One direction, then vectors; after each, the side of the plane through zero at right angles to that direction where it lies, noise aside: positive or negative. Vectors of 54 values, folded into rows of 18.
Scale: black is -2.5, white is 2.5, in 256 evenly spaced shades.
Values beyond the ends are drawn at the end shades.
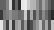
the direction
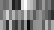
positive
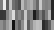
positive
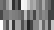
positive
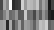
positive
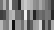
positive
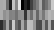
negative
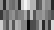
positive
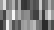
negative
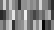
positive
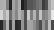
negative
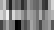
negative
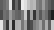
positive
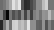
negative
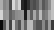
negative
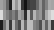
negative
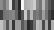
positive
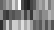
negative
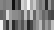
positive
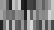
negative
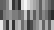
positive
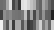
positive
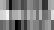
negative
